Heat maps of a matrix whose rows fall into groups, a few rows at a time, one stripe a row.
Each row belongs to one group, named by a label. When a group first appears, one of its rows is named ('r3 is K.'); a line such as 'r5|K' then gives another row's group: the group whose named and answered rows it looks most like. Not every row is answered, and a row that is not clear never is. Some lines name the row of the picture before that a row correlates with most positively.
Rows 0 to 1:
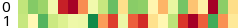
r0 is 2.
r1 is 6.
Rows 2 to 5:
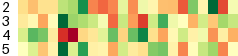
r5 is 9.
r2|9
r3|9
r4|2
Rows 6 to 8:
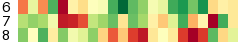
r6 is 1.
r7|2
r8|6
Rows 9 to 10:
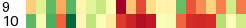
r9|6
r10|6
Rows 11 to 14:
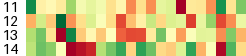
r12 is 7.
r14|2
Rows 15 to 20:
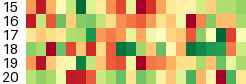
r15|9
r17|9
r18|1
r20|2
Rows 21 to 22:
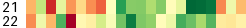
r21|1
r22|1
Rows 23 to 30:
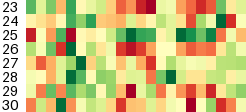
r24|9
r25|1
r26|6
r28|9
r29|6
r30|7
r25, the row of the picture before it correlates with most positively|22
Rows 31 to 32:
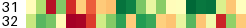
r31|1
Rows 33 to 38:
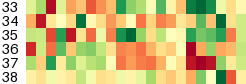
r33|1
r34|9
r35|1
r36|7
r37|6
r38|9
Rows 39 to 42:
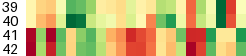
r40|9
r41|7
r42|7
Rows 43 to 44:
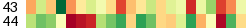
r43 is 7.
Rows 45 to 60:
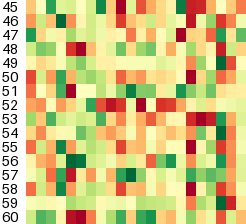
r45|6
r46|7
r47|6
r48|2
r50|7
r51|1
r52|9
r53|6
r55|7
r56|9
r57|1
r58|7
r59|9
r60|2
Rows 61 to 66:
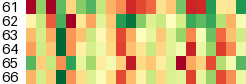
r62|1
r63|7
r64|7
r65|6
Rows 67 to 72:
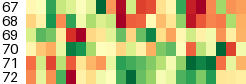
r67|6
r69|2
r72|1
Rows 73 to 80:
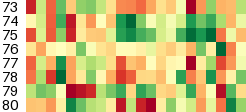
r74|1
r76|9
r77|7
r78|7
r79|2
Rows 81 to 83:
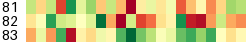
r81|6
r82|6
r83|1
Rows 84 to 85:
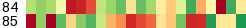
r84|2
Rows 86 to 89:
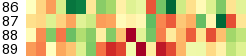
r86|9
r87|9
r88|6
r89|9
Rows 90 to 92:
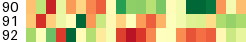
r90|1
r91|9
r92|6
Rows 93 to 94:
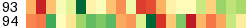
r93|9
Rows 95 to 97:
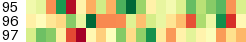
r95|1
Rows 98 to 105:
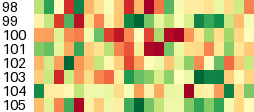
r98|6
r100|9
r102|7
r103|1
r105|1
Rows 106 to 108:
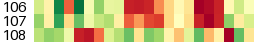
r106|6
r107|6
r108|2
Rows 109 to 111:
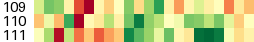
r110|1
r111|1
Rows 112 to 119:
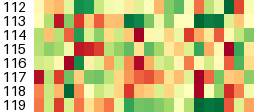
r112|9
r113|1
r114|6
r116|6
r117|7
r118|7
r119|1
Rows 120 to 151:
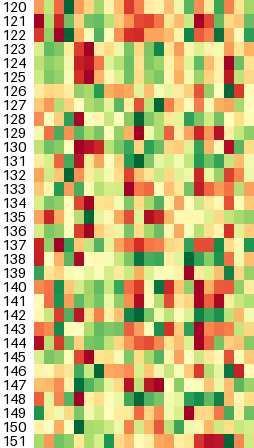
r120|7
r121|7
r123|2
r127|6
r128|1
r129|6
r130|2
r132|7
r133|6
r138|1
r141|6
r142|1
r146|9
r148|1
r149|6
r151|6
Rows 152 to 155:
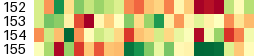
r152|6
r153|2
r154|7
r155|1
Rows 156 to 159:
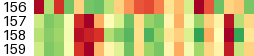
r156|7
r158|2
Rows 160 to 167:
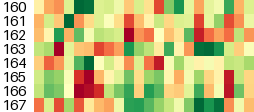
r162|6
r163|1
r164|9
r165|2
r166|2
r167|1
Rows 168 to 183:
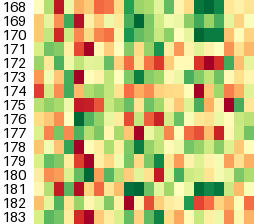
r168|1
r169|1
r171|2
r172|6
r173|1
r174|7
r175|2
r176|9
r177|6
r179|2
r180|9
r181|1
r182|6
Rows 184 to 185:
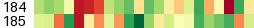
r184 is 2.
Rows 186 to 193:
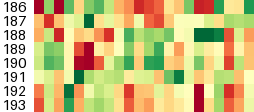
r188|1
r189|2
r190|2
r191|9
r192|7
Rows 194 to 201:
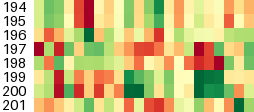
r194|2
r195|2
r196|9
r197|7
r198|6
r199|1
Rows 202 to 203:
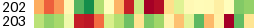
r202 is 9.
